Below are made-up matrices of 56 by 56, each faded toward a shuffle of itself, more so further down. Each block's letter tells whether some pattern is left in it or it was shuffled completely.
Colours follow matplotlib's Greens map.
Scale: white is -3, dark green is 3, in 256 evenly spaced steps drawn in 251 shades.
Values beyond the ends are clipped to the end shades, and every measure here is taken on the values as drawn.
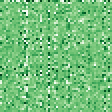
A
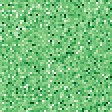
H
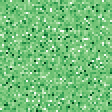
H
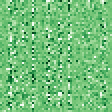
A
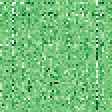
A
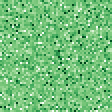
H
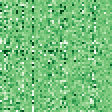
A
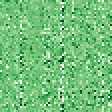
A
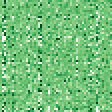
A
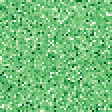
H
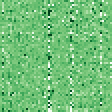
A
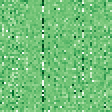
A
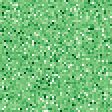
H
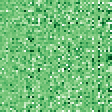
A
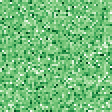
H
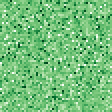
H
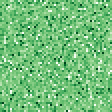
H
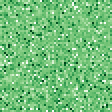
H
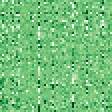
A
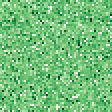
H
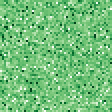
H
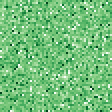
H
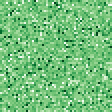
H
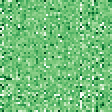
A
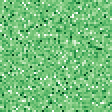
H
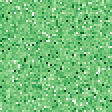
H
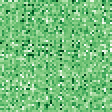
A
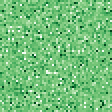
H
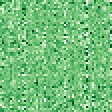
A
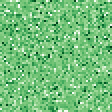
H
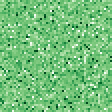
H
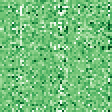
A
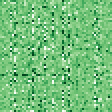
A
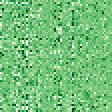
A
